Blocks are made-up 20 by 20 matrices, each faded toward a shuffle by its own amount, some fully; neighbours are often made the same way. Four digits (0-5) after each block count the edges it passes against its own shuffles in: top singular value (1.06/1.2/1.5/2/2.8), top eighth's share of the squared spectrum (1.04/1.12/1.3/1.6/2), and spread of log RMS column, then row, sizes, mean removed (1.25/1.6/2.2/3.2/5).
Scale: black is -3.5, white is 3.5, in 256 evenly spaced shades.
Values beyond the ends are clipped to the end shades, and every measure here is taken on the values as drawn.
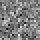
0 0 0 1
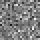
0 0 0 0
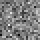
1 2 0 1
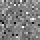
1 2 0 0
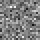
0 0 0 0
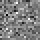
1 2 0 0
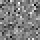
0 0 0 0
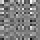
4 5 3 3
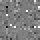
2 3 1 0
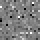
0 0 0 0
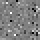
1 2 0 0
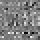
3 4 1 2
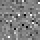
1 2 0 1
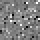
0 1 0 0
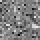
1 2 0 0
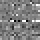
3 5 1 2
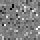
0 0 0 0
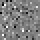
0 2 0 0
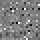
1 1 0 1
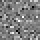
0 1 0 1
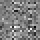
3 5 2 1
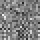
3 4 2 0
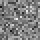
0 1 0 0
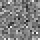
2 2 0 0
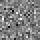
0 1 0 0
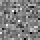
1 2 0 0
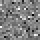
0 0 0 0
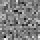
2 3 0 1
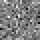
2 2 0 0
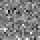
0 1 0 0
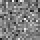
1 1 0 0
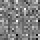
3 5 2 2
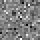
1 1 0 0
